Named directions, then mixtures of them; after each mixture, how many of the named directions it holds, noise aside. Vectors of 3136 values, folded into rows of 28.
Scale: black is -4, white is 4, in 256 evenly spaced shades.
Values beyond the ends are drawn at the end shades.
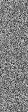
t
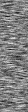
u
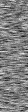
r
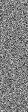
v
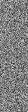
one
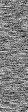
two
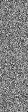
one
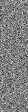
one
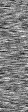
one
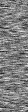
one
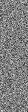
one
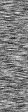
one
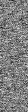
two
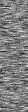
one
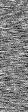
two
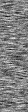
one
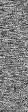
three
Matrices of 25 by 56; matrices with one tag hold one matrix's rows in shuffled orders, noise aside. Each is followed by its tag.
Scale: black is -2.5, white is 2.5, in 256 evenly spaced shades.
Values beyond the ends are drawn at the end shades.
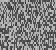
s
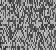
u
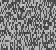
s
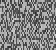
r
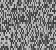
s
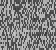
r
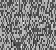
r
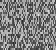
u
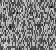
u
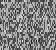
u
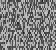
u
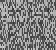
u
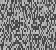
r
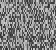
u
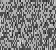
s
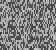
u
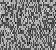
s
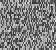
r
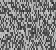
s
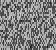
s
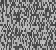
r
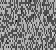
s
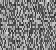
u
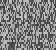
u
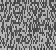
r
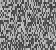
s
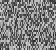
s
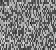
s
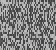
u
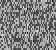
r
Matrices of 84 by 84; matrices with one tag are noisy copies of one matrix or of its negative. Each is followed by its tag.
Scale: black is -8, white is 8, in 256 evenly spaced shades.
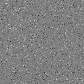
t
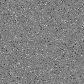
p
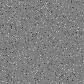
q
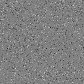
t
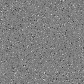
t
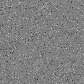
q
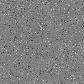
p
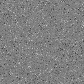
p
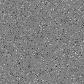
p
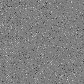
q
